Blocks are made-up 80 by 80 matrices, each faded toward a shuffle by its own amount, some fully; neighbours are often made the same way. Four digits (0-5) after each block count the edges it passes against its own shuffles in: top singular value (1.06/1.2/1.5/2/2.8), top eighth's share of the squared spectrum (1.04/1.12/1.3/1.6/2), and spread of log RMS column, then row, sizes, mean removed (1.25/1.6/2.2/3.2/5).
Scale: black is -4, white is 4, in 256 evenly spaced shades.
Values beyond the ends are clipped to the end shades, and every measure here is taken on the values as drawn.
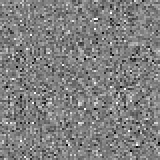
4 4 2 1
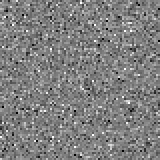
3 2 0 1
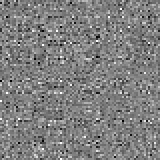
4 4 2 3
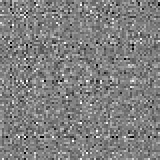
4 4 2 2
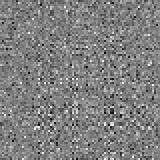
4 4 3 2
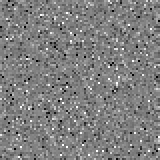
2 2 0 0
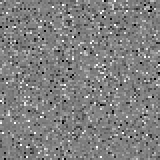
2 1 0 0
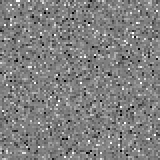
0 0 0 0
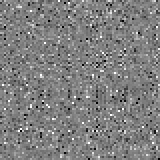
4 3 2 1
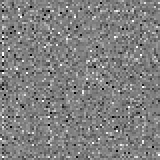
4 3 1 1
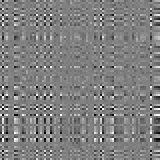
5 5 4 4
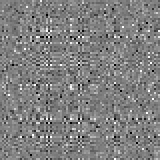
5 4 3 3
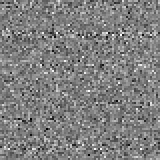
1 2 0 3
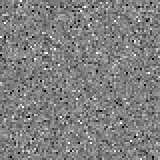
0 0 0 1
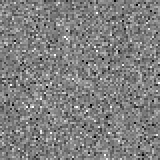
0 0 0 0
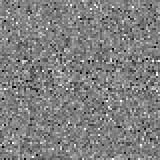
1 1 0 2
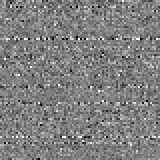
2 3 0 3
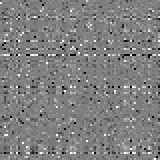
5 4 2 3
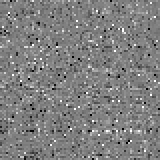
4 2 0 1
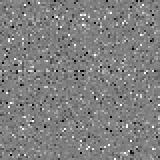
3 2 0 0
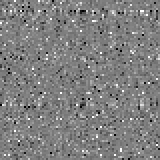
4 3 1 1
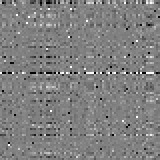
5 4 2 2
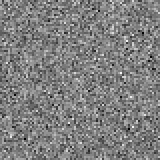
0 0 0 0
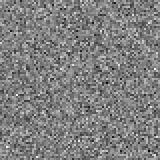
3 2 1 1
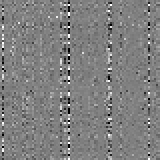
5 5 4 1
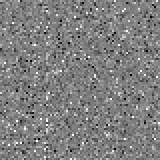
2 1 0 0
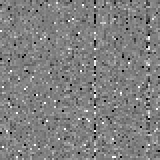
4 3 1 0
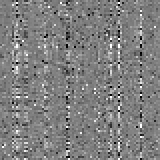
4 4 3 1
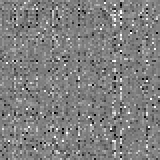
4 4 2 1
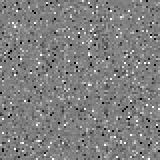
1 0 0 0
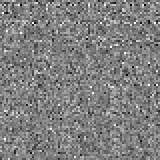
3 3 1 2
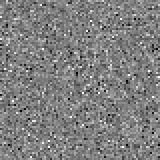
0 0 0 0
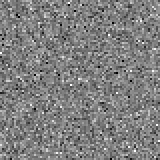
1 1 0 0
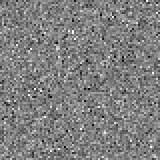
0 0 0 0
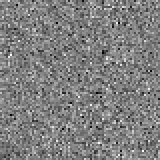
3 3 1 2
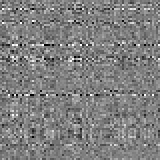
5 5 3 4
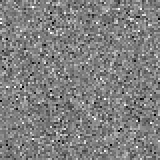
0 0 0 0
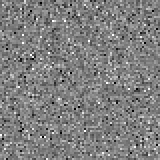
0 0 0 0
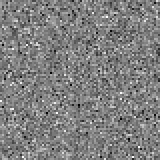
1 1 0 0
